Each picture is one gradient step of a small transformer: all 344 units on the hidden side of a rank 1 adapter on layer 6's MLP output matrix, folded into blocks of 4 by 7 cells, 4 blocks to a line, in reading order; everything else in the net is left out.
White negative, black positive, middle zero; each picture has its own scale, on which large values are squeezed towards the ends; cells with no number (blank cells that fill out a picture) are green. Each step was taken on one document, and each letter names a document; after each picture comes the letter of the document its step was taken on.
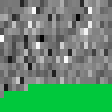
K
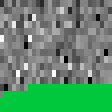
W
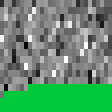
W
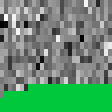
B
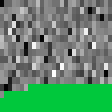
K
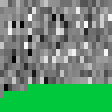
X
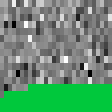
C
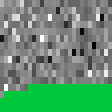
K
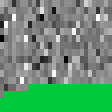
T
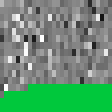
K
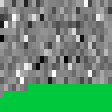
T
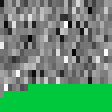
C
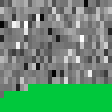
B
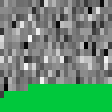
X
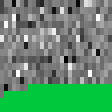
T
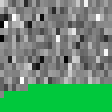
T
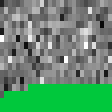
X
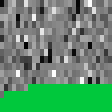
T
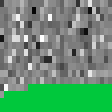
K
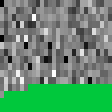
T
